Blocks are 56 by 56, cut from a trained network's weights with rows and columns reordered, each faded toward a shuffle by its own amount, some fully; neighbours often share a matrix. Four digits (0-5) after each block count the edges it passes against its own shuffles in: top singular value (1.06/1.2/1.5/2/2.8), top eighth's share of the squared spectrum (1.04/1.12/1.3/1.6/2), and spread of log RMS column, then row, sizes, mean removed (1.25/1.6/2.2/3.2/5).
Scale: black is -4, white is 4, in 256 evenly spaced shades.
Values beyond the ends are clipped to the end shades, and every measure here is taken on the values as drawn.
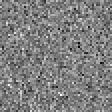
0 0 0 0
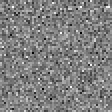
0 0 0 0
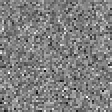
1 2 0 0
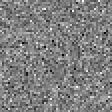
0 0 0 0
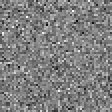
0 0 0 0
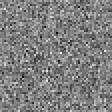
0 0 0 0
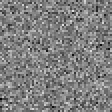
2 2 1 1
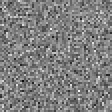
1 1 0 0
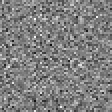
3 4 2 1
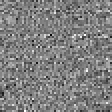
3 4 1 2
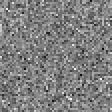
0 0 0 0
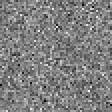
0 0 0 0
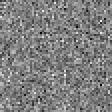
1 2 1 0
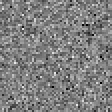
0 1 0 0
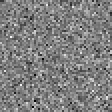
1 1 0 0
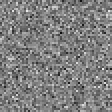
2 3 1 1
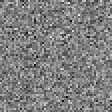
2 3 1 1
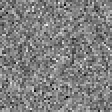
1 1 0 0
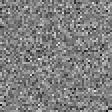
2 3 1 1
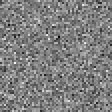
1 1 0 0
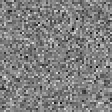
2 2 0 1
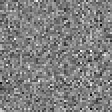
2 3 1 1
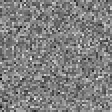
1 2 0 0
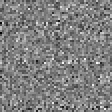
2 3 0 2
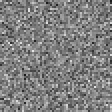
2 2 0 0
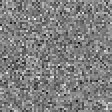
1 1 0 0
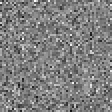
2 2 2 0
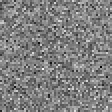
1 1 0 0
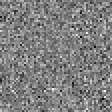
2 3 2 0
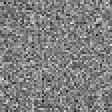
2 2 0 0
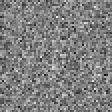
2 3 0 1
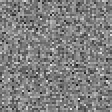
2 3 0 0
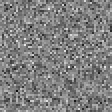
2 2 0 1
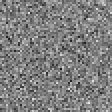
2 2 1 0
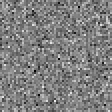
1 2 0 0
